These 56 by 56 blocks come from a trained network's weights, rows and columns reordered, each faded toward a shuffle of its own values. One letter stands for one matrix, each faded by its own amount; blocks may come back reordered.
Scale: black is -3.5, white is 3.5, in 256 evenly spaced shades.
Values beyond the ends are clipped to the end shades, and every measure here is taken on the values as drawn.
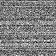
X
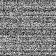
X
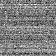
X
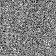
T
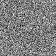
T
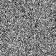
T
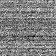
X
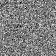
T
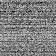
X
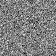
T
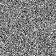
T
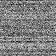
X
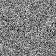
T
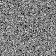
T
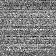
X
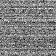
X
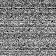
X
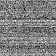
X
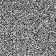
T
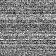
X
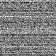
X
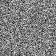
T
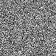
T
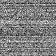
X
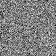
T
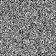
T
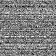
X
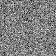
T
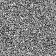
T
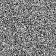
T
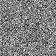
T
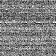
X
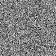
T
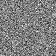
T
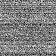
X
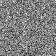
T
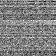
X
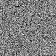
T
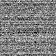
X
